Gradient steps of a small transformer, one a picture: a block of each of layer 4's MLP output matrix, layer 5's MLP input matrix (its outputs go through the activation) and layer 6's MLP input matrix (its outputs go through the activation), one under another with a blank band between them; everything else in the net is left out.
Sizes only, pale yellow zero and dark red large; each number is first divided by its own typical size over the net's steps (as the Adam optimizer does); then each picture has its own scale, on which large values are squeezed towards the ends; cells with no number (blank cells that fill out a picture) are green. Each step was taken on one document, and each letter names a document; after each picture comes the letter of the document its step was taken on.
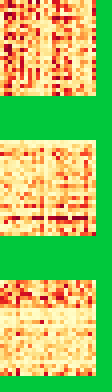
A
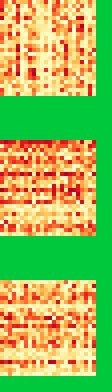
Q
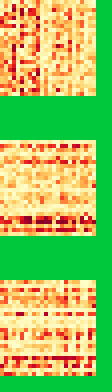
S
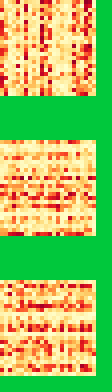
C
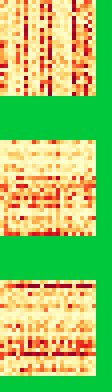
C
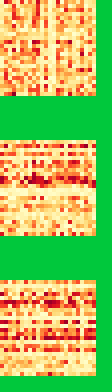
S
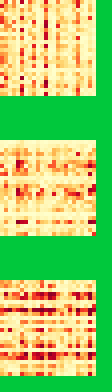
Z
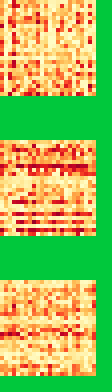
S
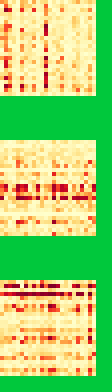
Z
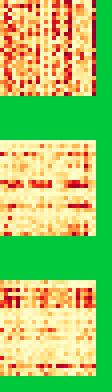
A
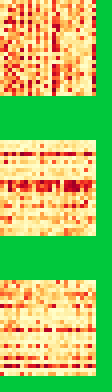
A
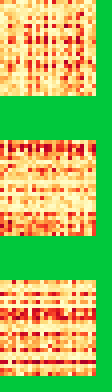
Q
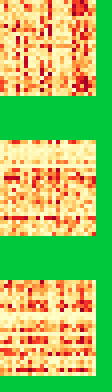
C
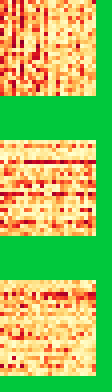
S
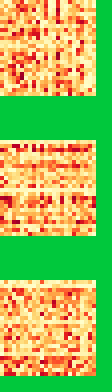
S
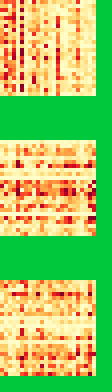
Z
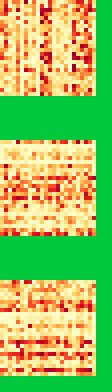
C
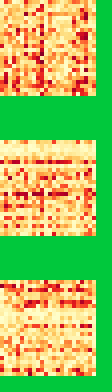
C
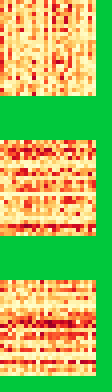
Q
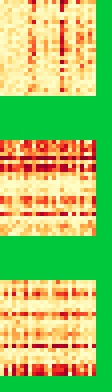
Q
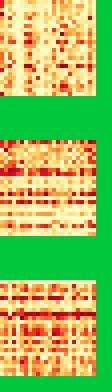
Q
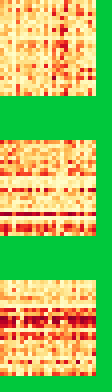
Q
